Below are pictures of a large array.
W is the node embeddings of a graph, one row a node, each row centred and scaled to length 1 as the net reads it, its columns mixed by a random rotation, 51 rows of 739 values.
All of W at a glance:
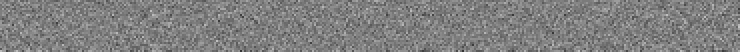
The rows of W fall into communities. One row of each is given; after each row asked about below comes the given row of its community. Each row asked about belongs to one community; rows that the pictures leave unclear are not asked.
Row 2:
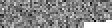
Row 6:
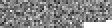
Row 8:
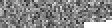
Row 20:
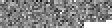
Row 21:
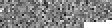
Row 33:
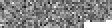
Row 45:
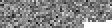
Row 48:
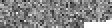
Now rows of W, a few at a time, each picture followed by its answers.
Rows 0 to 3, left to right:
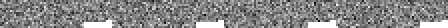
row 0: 6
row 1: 33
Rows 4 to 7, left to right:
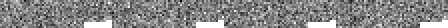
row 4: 8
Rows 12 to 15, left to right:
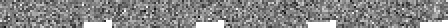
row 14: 45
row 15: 48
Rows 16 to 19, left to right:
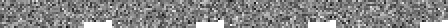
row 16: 2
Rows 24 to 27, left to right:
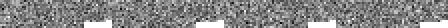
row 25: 8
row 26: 33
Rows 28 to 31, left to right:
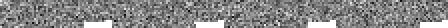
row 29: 45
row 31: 2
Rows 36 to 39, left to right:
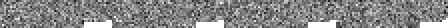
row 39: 48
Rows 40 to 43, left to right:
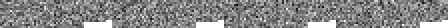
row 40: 6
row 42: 2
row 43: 21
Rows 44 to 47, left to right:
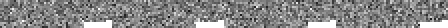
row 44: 45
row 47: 20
